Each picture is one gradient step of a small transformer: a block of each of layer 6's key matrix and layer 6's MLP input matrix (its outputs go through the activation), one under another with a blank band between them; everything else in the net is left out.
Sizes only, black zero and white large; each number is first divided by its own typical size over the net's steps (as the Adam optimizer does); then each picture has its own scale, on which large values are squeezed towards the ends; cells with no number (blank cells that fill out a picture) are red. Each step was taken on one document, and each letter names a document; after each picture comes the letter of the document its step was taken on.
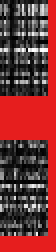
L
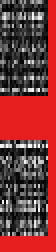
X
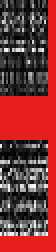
L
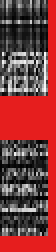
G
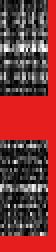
L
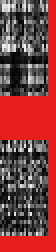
X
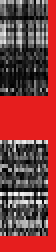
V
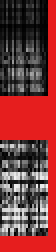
G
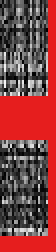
V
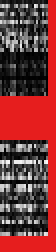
X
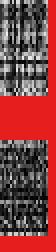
V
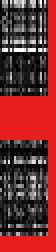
L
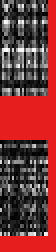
L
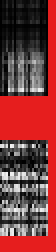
G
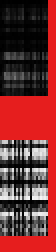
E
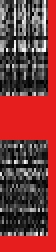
X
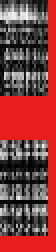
E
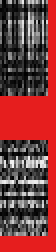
V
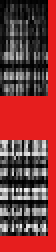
E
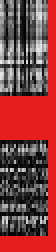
G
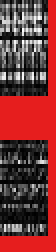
L
